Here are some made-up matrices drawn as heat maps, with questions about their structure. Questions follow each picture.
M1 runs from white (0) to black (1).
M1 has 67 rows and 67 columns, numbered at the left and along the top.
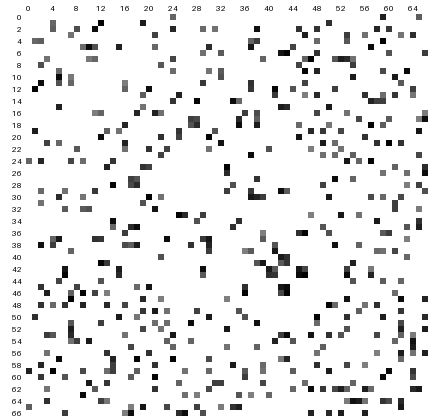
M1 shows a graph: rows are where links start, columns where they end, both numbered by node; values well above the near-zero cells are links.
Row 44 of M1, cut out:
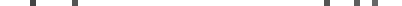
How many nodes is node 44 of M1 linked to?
5
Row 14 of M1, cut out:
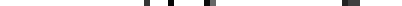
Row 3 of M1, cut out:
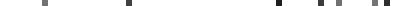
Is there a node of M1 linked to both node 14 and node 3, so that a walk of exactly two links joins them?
no
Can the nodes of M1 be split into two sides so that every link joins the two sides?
no
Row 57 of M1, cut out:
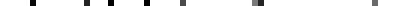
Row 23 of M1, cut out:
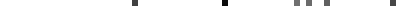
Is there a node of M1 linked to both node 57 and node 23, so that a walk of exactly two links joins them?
no
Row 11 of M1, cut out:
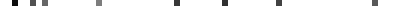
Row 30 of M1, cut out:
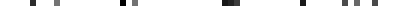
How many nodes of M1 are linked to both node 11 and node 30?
3
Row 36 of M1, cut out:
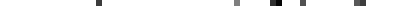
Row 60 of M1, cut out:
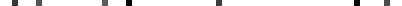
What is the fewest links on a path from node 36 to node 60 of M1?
1
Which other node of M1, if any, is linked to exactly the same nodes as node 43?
node 42
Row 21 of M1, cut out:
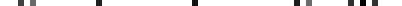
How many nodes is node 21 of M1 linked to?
9
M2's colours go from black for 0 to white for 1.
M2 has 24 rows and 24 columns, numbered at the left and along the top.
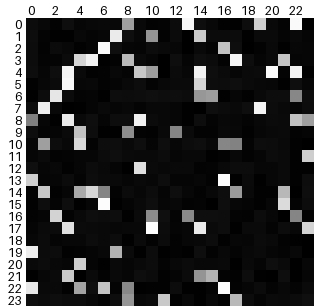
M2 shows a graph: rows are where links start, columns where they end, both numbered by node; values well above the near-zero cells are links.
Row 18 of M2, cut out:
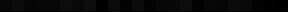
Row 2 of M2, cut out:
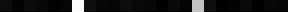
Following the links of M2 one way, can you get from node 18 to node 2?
no
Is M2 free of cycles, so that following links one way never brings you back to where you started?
no
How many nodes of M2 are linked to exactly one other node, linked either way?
3
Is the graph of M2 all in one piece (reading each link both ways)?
no
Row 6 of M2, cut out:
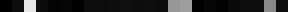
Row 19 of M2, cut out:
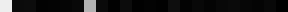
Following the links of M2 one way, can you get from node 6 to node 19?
yes
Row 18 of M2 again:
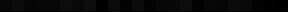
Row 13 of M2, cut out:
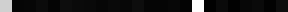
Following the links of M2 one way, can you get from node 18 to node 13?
no
